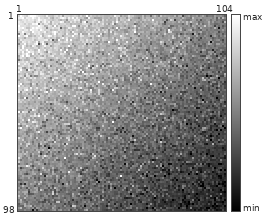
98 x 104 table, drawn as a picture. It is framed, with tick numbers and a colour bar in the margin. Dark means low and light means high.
The grain is fine, like static. The ninth with the highest average is the top left. No row or column stands out. The field climbs toward the top left.
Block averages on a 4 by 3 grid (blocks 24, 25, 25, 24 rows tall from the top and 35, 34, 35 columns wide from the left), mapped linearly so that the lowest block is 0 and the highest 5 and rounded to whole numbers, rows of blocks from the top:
5 4 3 | 4 3 2 | 3 2 1 | 2 1 0
